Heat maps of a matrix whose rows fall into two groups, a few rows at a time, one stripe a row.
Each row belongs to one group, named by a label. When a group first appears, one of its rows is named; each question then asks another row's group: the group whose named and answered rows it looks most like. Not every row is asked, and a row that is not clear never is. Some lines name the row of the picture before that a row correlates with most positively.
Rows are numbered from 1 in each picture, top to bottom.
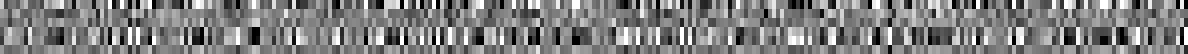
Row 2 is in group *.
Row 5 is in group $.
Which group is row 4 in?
$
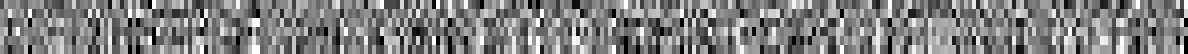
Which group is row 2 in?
$
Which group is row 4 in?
*
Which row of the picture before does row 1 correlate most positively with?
5
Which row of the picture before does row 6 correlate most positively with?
3
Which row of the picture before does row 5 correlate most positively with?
1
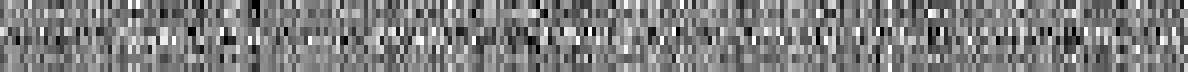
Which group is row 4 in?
*
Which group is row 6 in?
$
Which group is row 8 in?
$
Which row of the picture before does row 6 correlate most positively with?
1
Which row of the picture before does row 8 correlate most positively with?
1
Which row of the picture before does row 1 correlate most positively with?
2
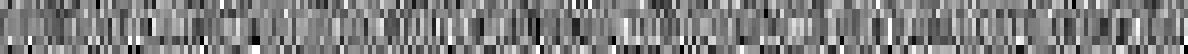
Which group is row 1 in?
*
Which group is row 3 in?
$
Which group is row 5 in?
$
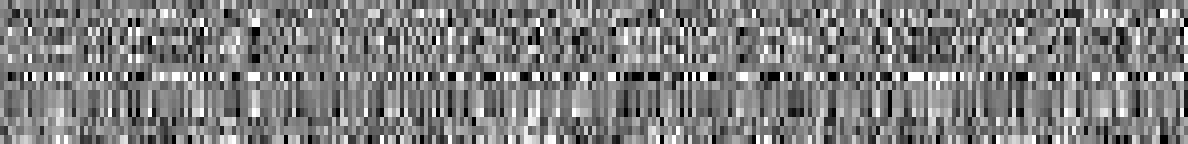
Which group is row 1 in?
*
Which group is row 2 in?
*
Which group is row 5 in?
$
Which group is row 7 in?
$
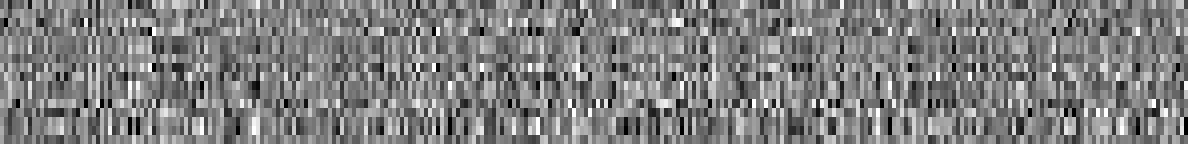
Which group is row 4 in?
$
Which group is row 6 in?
$
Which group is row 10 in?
$
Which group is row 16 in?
*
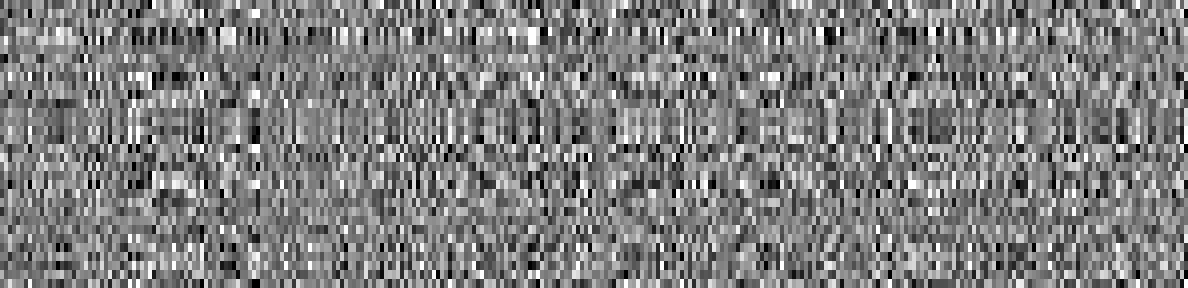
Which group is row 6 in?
*
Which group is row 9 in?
$
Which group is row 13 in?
$
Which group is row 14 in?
$
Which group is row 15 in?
$
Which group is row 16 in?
$
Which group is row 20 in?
$
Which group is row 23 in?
$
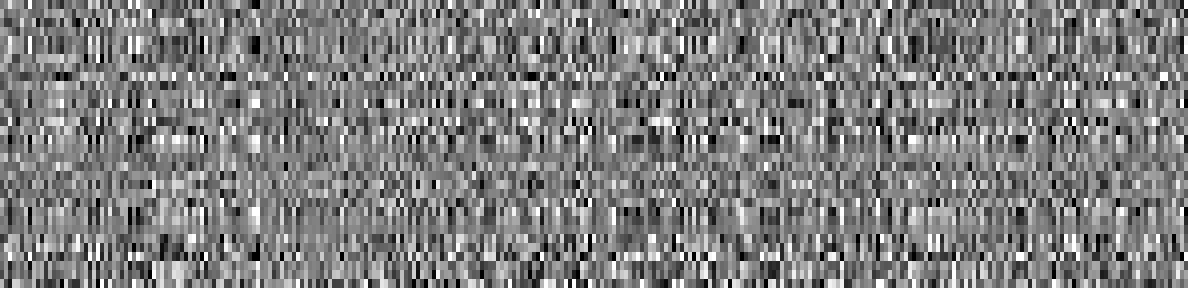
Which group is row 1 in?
$
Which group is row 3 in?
*
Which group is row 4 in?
*
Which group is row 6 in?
$
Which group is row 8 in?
*
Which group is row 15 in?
*
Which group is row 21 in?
$
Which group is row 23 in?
*
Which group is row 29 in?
$
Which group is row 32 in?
*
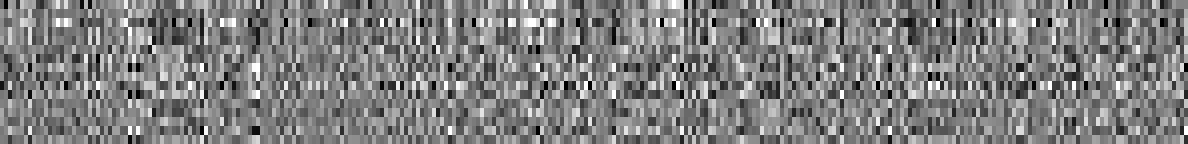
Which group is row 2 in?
$
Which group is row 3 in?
*
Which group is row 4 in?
$
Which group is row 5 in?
$
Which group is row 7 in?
*
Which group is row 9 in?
*
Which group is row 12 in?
$
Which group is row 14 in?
*
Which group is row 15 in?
$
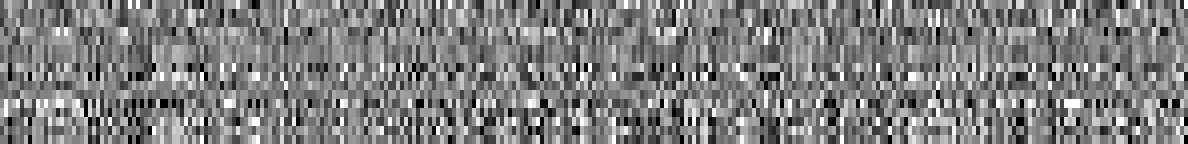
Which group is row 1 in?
$
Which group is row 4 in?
*
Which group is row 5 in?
*
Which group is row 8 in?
*
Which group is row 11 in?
*
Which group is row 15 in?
$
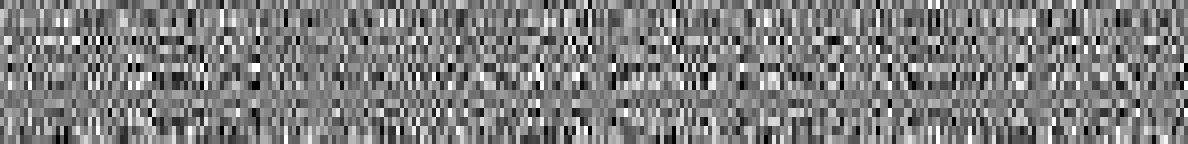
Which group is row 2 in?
*
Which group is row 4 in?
*
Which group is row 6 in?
*
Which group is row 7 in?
$
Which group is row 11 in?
$
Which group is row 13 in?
$
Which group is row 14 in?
$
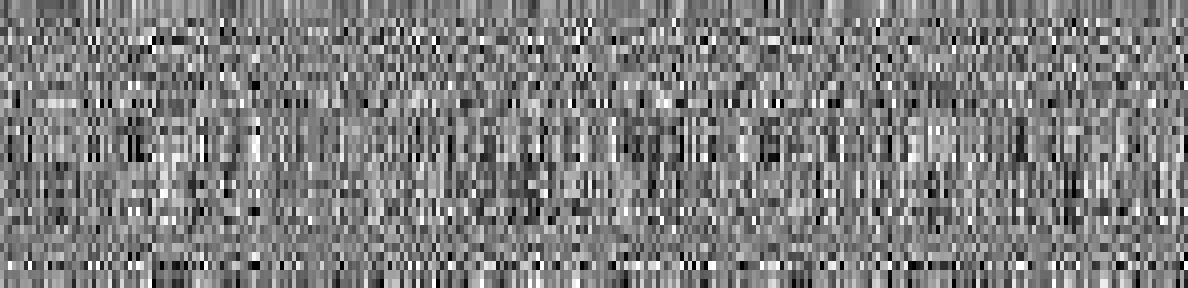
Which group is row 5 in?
$
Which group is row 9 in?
*
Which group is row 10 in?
$
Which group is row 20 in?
*
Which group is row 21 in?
*
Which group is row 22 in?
*
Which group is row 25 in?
*
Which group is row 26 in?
*
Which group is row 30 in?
$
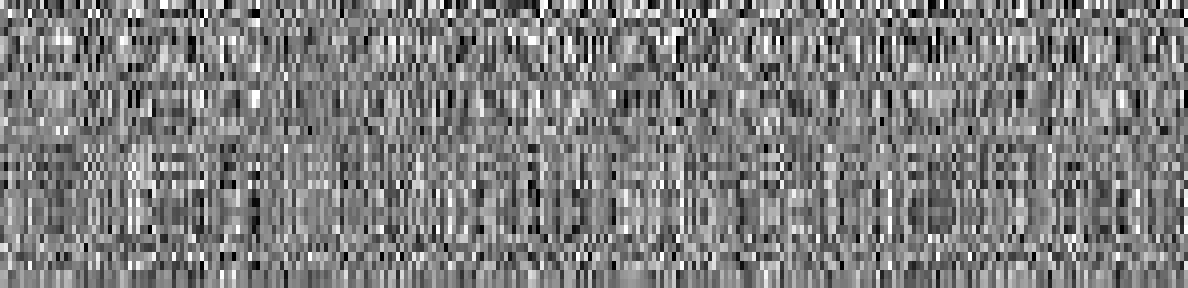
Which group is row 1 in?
*
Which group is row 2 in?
$
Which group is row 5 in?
*
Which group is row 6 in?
*
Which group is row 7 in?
*
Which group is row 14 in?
*
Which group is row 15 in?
*
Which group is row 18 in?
$
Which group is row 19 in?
*
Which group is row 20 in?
$
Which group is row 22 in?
$
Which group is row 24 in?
$
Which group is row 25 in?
$
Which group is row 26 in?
$
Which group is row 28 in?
*
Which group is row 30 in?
$
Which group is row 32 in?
*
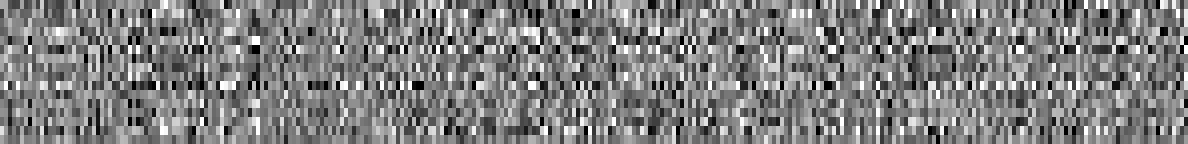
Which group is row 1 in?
*
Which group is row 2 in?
$
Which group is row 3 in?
$
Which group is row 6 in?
$
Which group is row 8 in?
$
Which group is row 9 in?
$
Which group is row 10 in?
*
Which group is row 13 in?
*
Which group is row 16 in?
*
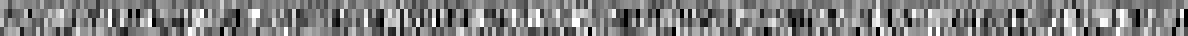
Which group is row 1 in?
*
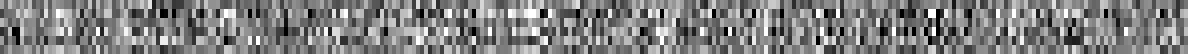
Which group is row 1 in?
$
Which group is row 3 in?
*
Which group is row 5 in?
*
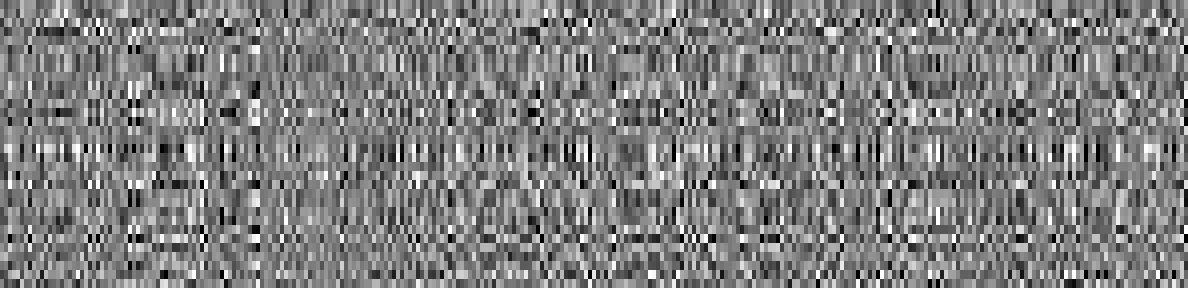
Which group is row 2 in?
*
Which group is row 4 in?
*
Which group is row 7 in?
*
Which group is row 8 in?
*
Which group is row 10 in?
$
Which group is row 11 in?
$
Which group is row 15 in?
$
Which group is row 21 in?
$
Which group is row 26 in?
$
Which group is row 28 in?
$
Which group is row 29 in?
*
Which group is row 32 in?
*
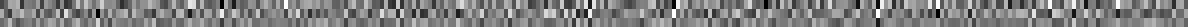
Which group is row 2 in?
*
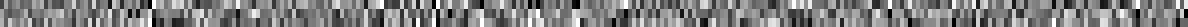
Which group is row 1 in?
$
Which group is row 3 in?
$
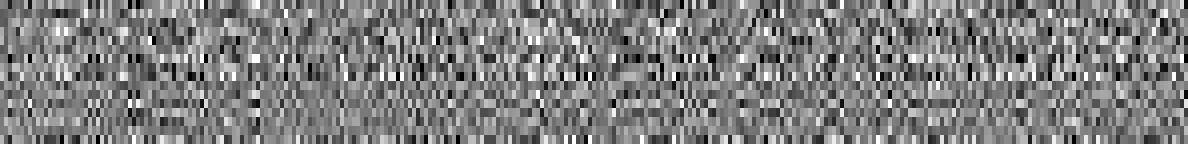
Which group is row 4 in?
*
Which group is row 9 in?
*
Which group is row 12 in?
$
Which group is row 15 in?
$
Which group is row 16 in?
*
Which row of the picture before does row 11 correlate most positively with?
2
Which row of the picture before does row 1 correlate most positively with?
2
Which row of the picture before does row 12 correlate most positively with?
3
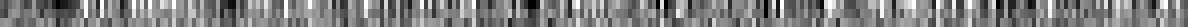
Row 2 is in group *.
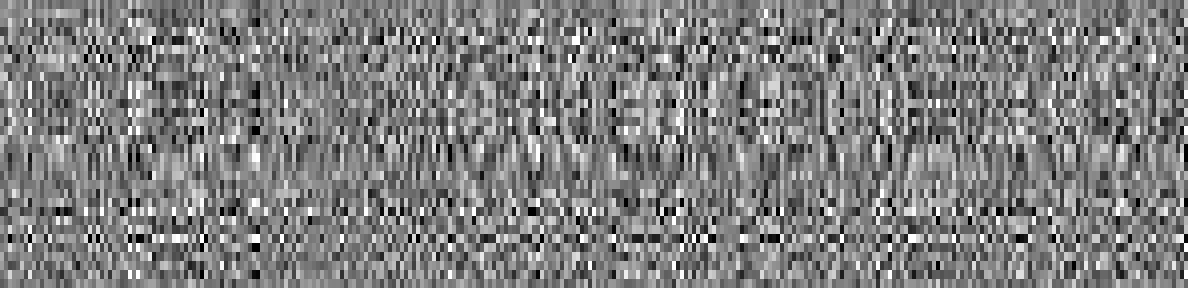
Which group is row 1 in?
$
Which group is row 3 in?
$
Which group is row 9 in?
*
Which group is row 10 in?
$
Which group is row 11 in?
$
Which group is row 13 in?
$
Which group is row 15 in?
$
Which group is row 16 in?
*
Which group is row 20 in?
$
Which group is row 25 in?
*
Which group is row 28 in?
$
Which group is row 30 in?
*
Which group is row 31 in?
$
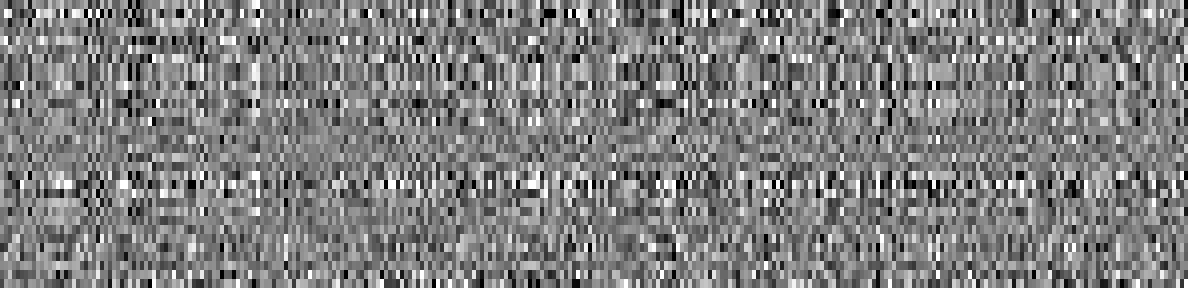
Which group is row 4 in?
*
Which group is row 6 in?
$
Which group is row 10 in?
*
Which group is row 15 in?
*
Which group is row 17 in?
$
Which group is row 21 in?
*
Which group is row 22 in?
*
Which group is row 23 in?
*
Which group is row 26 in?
*
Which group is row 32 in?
$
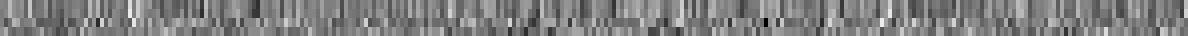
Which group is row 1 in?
$
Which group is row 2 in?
$
